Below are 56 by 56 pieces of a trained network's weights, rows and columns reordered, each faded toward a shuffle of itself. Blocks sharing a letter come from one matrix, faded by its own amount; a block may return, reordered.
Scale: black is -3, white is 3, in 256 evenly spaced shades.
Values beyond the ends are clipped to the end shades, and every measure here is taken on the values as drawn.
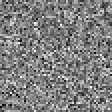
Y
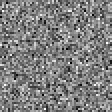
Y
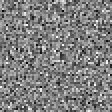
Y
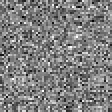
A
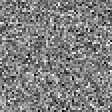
Y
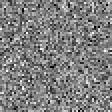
Y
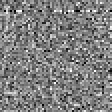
A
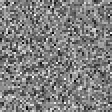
Y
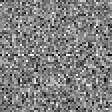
A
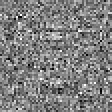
A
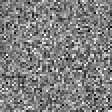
Y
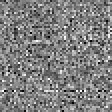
A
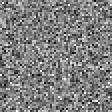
Y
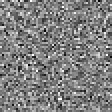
A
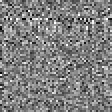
A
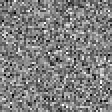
Y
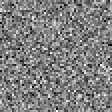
Y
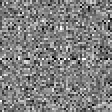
A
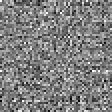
A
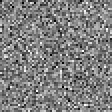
Y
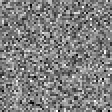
Y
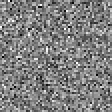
Y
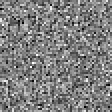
Y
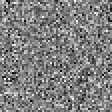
Y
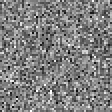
Y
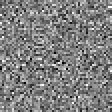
A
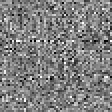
A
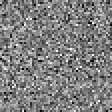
Y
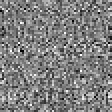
A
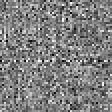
A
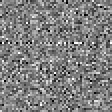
A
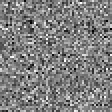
A
